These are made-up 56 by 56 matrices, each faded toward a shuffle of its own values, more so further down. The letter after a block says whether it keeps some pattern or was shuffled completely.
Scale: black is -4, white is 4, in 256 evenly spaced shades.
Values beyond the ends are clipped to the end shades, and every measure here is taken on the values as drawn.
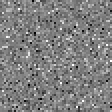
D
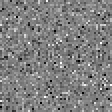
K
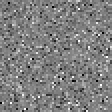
D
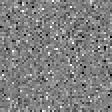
K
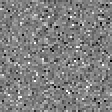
K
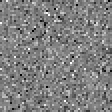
K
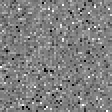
D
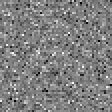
K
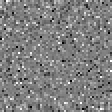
K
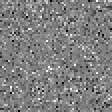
K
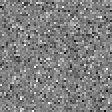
D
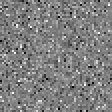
K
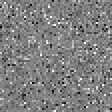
K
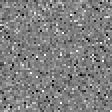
K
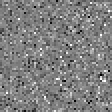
D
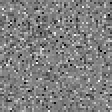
K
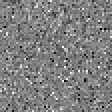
D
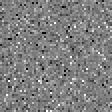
D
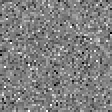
D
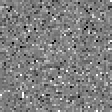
D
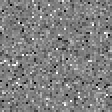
D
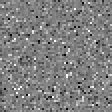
D
